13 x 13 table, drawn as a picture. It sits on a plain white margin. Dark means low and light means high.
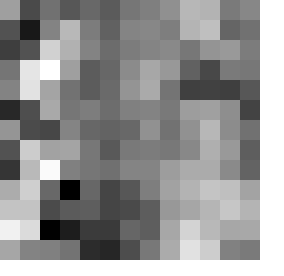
Seam: vertical, 30% of the way across, the right part calmer. Histogram: bell-shaped. Slope: none. Mirror symmetry: none.
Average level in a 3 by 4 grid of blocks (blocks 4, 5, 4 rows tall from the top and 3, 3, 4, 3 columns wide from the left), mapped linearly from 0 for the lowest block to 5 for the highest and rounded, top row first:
3 3 3 3 / 3 2 3 3 / 4 0 3 5
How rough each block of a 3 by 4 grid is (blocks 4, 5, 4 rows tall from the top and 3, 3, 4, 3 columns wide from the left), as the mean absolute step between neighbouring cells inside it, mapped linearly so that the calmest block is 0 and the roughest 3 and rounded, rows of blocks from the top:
3101 | 3001 | 2110
